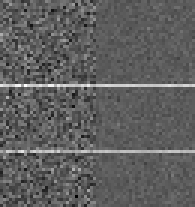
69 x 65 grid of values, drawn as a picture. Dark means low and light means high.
No overall slope runs across the table. The top right is the calmest part. Rows 29 and 51 stand out from the rest. A vertical seam about 50% of the way across splits the table, and the right part is calmer. Most values sit low, with a long tail of high ones.
